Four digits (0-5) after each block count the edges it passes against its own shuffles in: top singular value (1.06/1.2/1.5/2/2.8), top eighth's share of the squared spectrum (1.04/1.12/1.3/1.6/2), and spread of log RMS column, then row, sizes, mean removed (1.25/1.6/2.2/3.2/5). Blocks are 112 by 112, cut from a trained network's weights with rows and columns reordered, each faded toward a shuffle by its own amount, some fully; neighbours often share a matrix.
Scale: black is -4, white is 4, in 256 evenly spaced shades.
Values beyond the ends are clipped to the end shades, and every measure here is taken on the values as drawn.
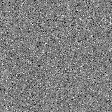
1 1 0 0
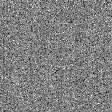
1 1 0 0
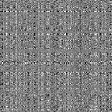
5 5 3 4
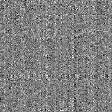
3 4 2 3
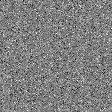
0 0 0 0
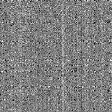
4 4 2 3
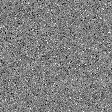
0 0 0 0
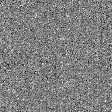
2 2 0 1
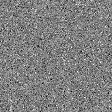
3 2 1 1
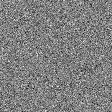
0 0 0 0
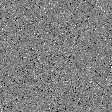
0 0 0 0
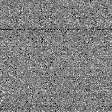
3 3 2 2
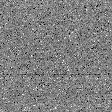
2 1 0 0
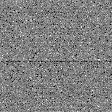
3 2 1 1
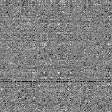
3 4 3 2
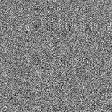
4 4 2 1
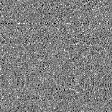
3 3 2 2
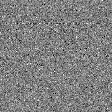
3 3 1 1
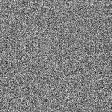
3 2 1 0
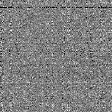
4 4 3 2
